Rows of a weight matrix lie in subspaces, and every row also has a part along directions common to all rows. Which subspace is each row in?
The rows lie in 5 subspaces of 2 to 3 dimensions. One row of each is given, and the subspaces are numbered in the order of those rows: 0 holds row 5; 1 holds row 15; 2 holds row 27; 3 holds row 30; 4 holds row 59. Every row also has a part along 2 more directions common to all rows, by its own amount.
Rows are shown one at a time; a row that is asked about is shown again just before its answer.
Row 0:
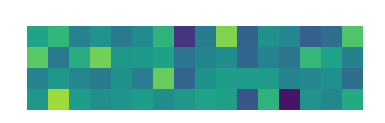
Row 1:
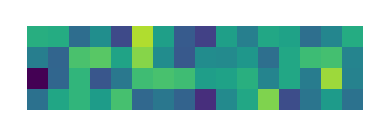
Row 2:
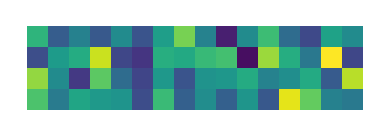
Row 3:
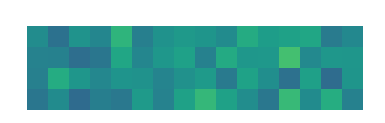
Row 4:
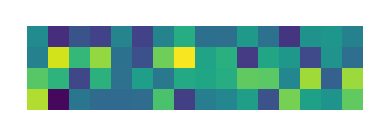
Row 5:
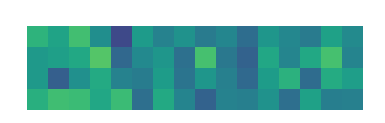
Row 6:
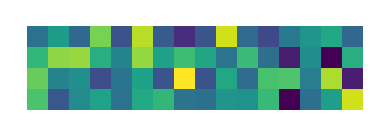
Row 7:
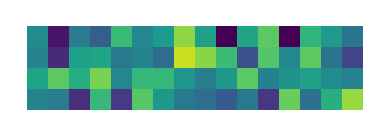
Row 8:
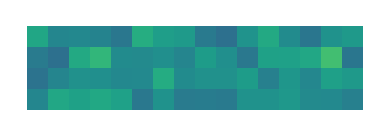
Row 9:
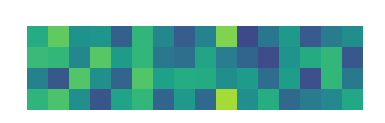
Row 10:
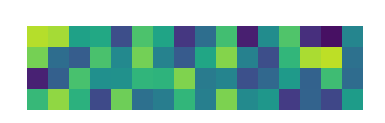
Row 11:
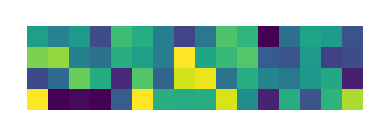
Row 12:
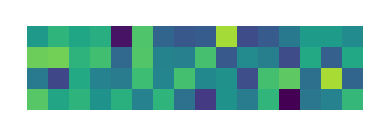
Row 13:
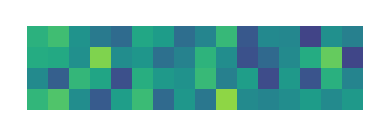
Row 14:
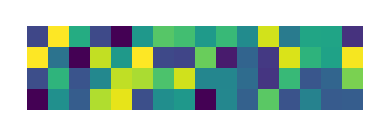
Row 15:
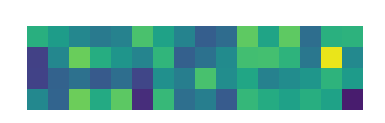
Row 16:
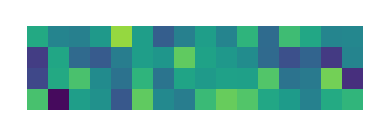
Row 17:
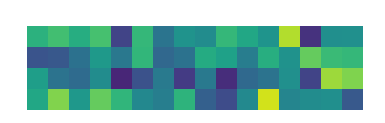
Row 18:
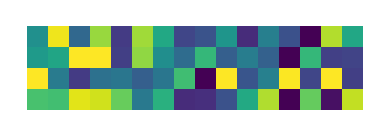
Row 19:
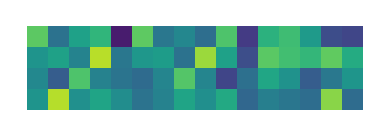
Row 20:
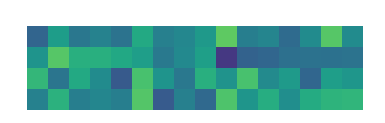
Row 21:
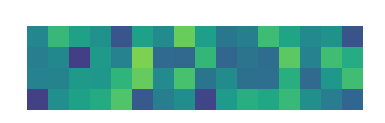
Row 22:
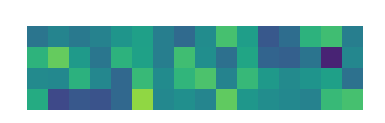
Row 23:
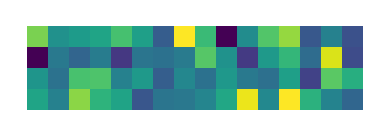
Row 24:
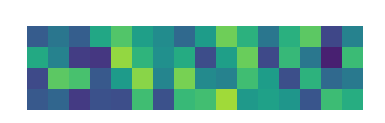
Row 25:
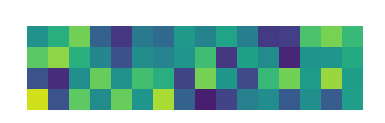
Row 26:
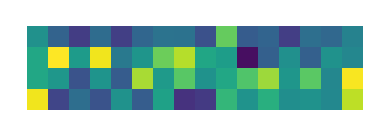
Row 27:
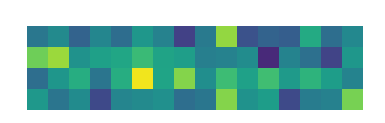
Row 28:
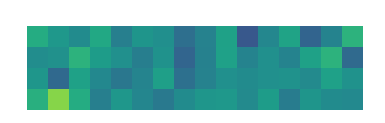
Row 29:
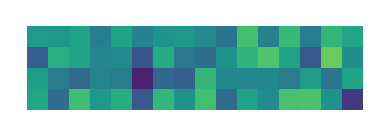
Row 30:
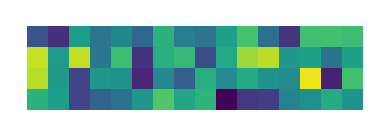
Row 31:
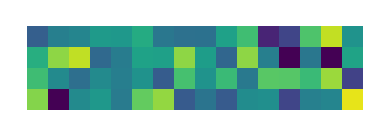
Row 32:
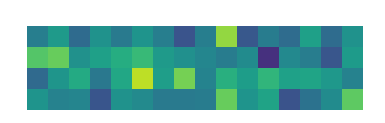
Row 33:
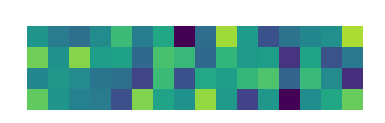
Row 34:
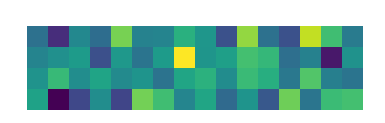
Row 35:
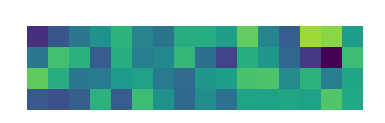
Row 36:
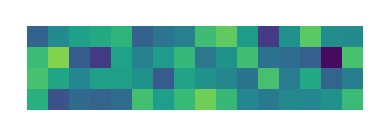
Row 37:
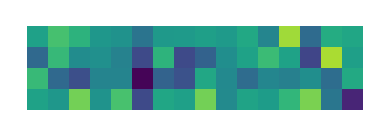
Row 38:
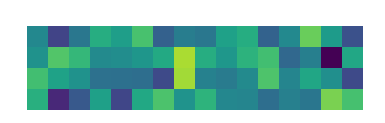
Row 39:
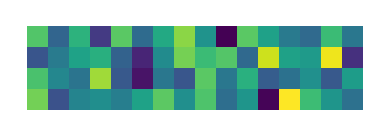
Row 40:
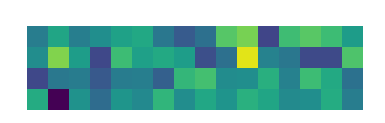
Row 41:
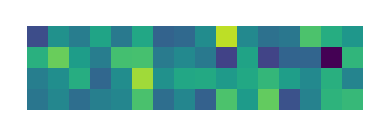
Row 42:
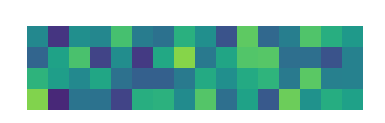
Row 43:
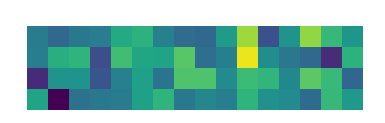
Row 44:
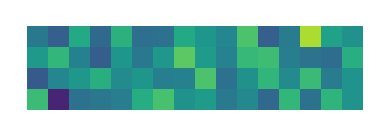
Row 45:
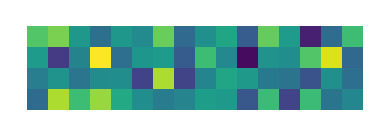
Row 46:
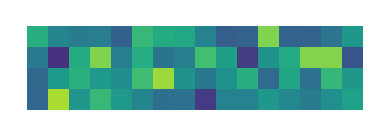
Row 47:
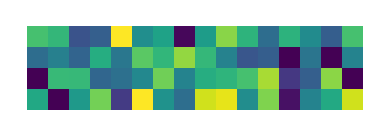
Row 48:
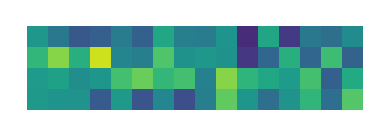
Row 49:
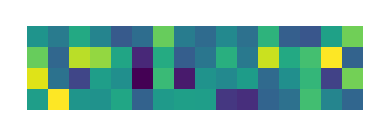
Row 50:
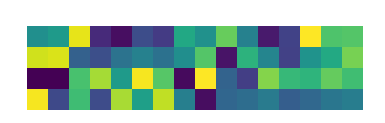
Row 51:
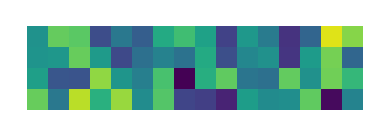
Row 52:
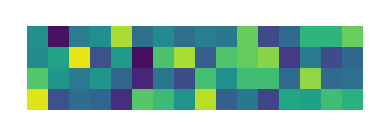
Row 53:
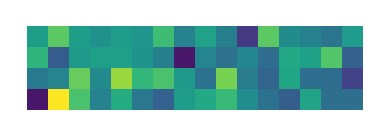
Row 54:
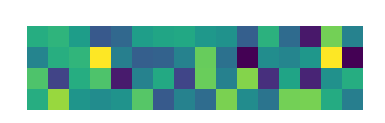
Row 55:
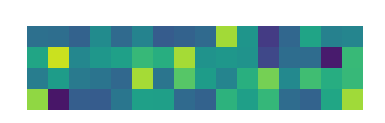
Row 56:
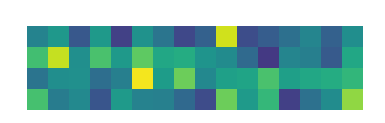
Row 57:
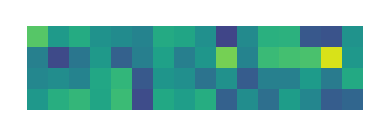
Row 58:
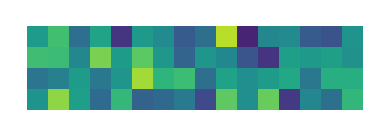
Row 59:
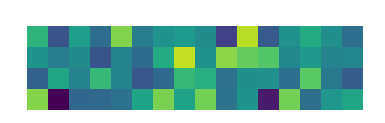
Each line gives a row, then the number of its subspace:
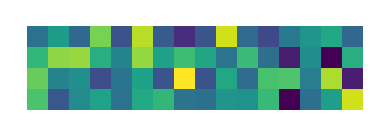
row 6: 0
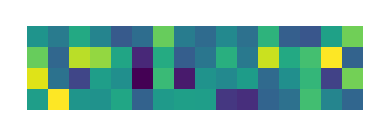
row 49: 3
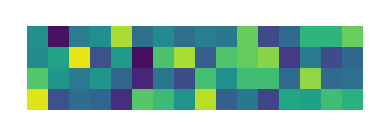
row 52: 3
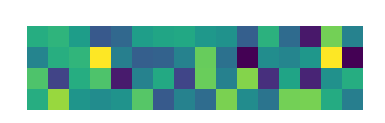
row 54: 4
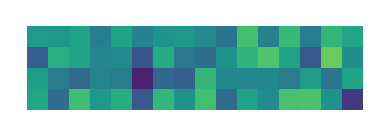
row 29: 1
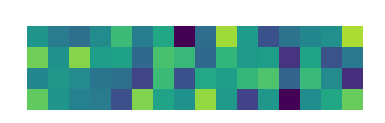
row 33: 3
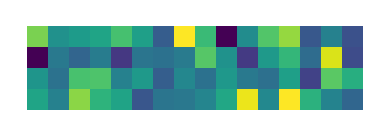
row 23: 3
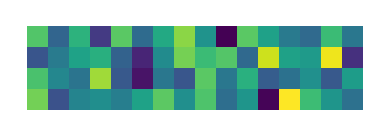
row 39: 4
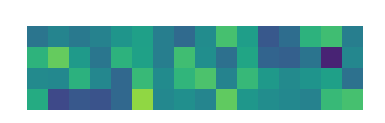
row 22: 4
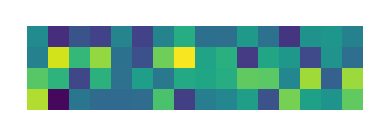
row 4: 2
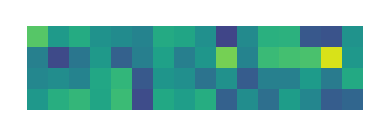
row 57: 4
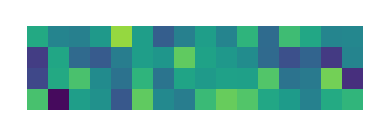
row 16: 3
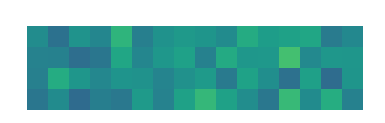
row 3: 0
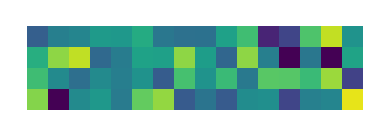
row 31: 0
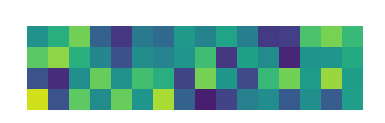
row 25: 0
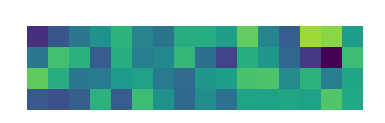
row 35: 4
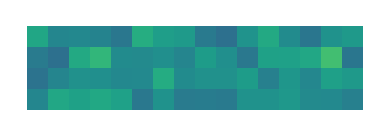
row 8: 1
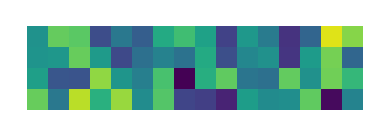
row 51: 0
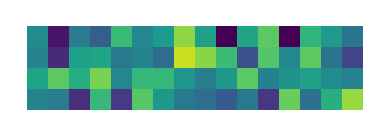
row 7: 1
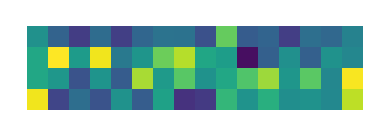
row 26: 2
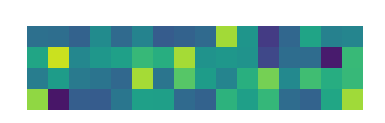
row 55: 2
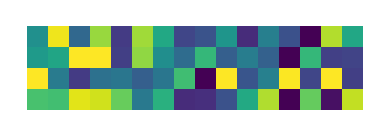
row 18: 0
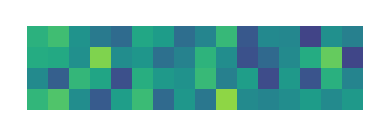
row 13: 4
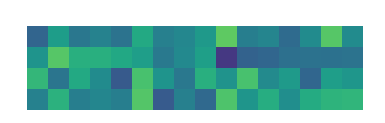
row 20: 4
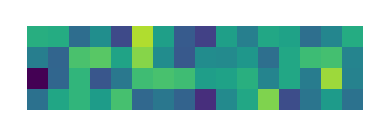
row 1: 1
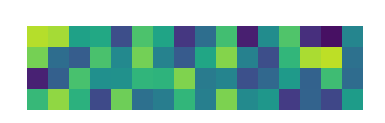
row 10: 4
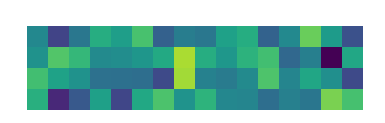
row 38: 0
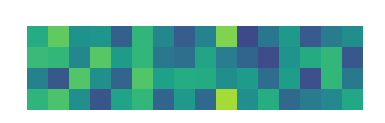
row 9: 4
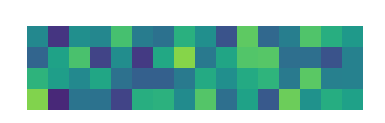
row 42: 3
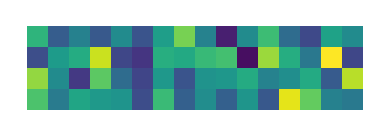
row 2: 2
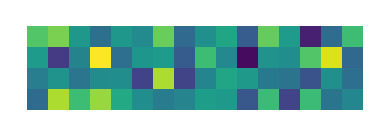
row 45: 3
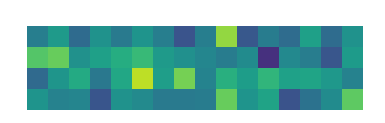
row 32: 2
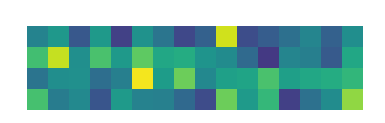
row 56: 2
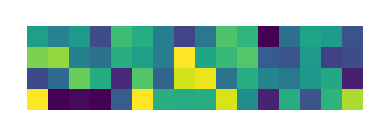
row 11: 4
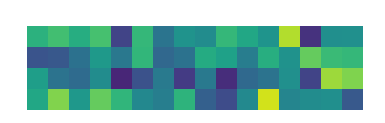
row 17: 2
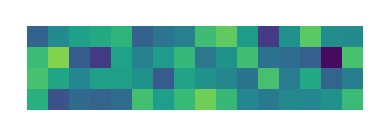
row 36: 1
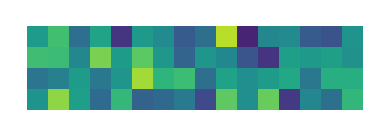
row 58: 2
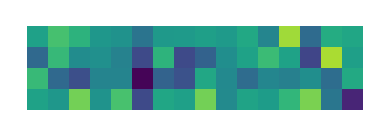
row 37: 1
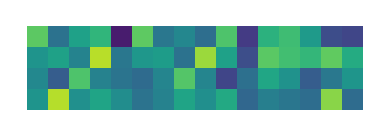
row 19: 0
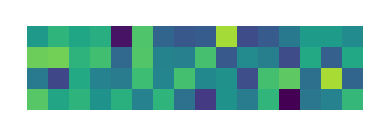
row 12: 0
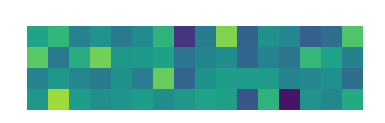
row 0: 3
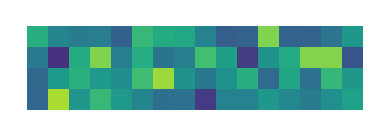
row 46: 1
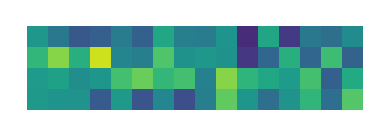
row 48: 2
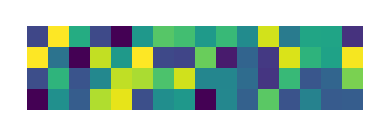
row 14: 3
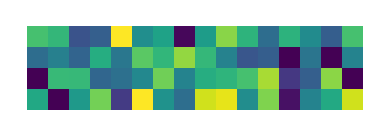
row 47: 3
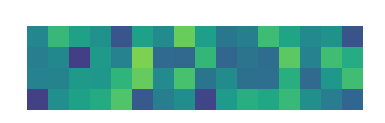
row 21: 3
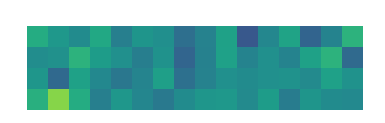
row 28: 3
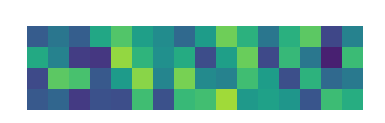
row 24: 0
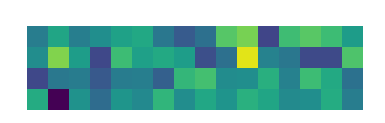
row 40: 1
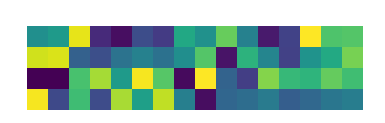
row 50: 0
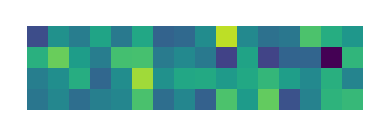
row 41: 4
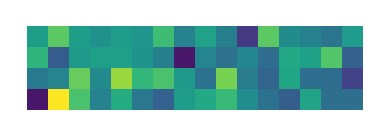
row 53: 2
